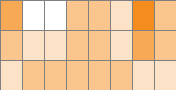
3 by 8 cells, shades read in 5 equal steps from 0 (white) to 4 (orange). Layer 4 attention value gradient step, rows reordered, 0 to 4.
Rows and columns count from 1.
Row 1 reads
3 0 0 2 2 1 4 2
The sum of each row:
14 14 13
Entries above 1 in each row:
5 5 5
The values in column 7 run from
1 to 4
